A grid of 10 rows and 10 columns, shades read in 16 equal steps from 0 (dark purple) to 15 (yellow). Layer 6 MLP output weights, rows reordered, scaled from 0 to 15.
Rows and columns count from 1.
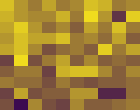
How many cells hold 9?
12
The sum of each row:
101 102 97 99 92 77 88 65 63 59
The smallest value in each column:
4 0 5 4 4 6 5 2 2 6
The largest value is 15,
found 2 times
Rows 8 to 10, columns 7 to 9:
5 6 6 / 10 2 2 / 6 6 7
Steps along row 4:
up down same up down up down up down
